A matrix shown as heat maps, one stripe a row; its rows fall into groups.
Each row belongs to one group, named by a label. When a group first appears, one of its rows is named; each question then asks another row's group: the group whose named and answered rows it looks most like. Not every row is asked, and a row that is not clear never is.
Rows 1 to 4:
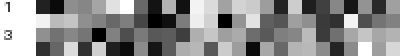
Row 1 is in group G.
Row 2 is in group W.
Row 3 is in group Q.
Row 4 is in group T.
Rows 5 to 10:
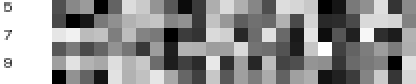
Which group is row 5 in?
G
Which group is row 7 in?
W
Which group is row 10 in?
G
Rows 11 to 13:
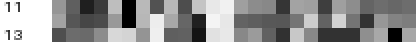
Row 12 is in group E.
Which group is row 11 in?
E
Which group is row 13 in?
G
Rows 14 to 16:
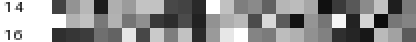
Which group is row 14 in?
G
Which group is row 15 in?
W
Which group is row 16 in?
G
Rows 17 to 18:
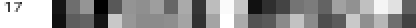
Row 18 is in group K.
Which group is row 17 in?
K
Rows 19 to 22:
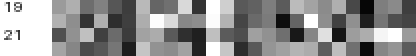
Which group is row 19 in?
E
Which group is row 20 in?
E
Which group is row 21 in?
Q
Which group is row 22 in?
E
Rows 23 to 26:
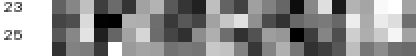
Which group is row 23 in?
Q
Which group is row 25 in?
Q
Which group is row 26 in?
K
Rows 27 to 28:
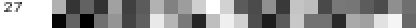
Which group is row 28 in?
K
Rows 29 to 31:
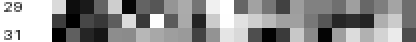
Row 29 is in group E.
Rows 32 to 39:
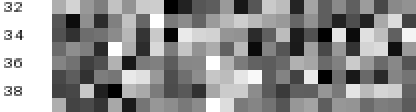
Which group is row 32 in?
W
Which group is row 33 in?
G
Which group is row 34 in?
T
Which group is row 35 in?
T
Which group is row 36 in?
E
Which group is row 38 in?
Q
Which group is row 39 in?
E
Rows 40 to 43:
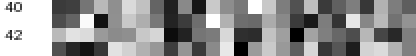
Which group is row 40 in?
G
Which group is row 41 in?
Q
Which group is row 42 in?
W
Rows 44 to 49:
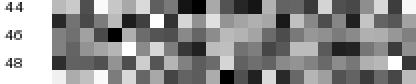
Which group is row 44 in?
W
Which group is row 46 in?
Q
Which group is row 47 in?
G
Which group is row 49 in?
W
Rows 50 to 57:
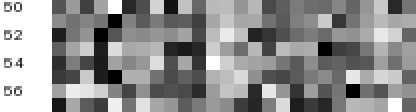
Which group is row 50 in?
T
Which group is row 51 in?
Q
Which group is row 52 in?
K
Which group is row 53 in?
G
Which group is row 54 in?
G
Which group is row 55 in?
Q
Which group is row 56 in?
W
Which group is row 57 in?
K
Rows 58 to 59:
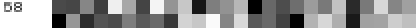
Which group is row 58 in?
T
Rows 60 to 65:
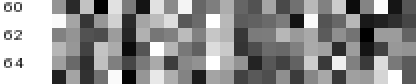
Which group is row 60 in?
T
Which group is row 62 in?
E
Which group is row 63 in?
E
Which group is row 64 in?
E
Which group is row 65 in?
K
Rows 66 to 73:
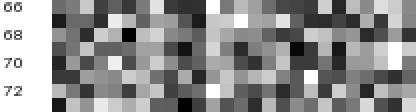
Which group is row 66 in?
Q
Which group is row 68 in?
E
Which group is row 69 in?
Q
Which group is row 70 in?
K
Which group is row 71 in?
G
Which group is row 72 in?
E
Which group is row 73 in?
W
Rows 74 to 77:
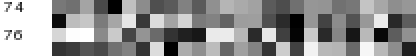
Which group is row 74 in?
Q
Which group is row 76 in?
W
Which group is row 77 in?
T
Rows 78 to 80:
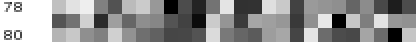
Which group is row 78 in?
W
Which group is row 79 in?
Q
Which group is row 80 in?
W
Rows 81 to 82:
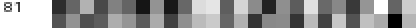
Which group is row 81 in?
T
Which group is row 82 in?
T
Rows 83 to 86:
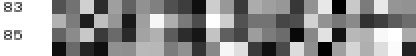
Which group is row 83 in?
Q
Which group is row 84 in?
E
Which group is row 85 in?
Q
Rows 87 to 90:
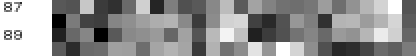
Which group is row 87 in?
Q
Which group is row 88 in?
K
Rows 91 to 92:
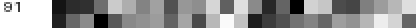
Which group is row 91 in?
T
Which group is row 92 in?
K
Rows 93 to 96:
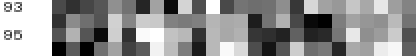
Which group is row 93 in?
T
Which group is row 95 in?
K
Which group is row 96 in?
K
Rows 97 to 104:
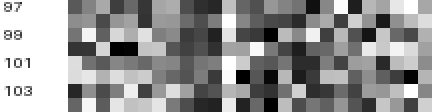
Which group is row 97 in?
Q
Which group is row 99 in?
W
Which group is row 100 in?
Q
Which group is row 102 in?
W
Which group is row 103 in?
K
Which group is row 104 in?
W
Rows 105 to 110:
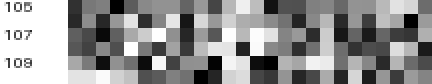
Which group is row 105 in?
K
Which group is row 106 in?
T
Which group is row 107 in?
G
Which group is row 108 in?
T
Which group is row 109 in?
E
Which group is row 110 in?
W
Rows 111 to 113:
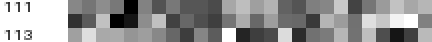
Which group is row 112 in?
Q
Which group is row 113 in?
W
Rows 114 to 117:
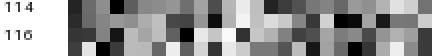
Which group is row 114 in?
K
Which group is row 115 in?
G
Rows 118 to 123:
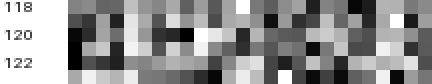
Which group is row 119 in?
T
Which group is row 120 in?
T
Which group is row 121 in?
T
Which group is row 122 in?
K
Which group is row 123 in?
W
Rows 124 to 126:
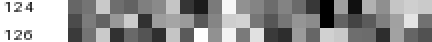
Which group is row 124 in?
Q
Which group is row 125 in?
K
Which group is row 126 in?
T
